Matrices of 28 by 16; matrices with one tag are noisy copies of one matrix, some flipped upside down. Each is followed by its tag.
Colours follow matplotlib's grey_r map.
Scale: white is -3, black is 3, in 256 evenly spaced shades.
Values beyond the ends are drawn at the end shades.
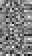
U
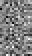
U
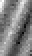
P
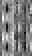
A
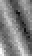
P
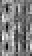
A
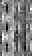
A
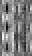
A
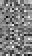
U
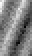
P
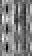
A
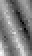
P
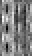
A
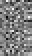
U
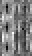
A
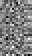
U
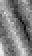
P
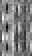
A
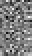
U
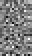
U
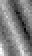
P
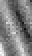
P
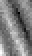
P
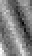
P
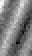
P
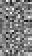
U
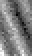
P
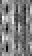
A
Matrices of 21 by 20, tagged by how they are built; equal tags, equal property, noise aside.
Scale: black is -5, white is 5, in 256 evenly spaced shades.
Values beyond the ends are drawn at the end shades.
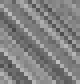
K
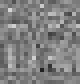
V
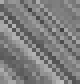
K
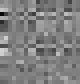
V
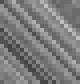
K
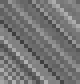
K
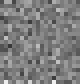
V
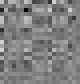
V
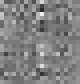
V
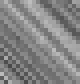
K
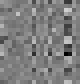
V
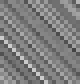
K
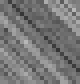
K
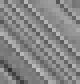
K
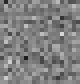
V
